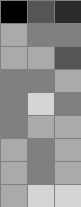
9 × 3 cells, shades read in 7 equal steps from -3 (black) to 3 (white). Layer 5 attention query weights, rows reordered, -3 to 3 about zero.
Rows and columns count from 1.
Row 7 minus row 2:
0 0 1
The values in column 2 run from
-1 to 2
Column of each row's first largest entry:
2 1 1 3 2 2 1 1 2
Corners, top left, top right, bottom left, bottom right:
-3 -2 1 2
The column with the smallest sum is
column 1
